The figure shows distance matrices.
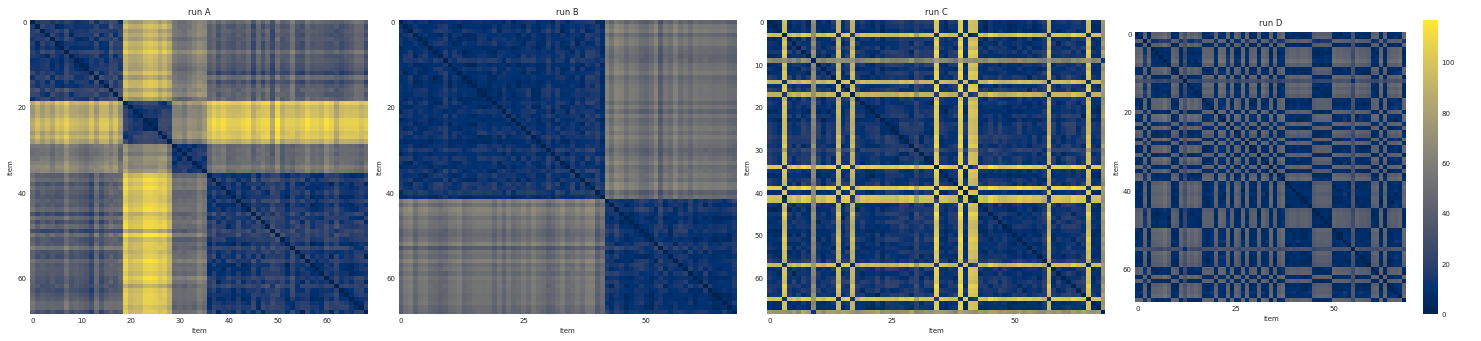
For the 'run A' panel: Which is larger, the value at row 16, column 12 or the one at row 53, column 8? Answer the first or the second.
the second
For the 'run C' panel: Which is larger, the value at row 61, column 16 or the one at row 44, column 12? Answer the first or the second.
the first
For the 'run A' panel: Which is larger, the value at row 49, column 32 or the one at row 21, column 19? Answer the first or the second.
the first
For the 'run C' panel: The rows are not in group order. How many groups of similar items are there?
3
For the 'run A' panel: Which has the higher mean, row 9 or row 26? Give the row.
26
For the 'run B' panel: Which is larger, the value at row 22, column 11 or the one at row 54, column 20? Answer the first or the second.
the second
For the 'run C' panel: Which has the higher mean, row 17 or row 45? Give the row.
17
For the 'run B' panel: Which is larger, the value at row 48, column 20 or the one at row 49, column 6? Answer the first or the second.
the first
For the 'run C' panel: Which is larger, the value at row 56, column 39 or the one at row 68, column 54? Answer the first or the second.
the first
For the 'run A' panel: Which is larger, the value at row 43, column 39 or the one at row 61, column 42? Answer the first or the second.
the second
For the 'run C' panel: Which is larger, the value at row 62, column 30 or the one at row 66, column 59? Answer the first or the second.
the first
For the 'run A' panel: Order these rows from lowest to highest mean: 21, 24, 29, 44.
44, 29, 21, 24
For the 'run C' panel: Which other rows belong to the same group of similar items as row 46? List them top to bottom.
0, 1, 2, 4, 5, 6, 7, 8, 10, 11, 12, 13, 15, 16, 18, 19, 20, 21, 22, 23, 24, 25, 26, 27, 28, 29, 30, 31, 32, 33, 35, 36, 37, 38, 40, 43, 44, 45, 47, 48, 49, 50, 51, 52, 53, 54, 55, 56, 58, 59, 60, 61, 62, 63, 64, 66, 67
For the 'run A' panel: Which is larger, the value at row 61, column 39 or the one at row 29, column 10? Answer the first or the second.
the second
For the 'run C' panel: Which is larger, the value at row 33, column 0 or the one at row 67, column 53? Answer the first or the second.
the first
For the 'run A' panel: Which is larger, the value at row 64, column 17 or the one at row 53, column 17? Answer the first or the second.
the second
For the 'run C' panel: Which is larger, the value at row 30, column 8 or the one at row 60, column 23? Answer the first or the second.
the first
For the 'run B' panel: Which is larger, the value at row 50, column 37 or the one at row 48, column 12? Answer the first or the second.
the second
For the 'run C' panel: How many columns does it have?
69
